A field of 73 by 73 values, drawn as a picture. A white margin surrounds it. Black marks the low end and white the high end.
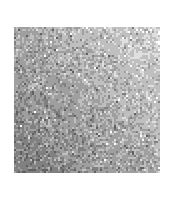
Ninth with the lowest average: bottom left. Odd rows or columns: none. Ninth with the highest average: top right. Slope: up to the top right. Stripes: none.
